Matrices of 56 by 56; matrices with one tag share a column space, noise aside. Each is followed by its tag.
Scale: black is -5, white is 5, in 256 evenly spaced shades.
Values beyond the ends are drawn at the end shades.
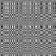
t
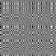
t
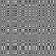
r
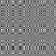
r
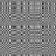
t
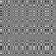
r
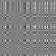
t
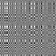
t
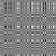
t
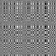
t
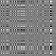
r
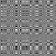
r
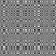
r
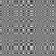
r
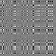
r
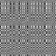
t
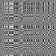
t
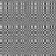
t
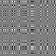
r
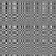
t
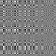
r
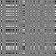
r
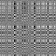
t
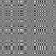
r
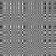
t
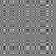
r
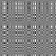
t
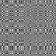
r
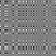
r
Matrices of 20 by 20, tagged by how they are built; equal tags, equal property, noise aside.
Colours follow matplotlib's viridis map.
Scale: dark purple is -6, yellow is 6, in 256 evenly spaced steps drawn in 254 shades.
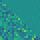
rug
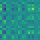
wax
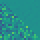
rug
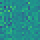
wax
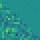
rug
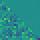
rug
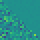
rug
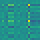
wax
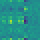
wax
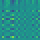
wax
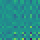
wax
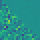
rug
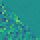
rug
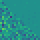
rug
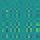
wax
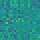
wax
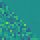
rug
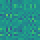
wax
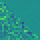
rug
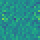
wax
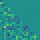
rug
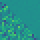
rug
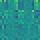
wax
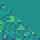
rug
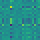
wax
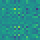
wax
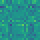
wax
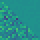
rug
